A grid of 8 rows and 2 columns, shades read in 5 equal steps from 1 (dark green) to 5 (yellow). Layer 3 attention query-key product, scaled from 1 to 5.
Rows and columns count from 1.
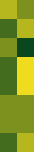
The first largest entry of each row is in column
1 2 1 2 2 1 1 2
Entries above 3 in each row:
1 1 0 1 1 0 0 1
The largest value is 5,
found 2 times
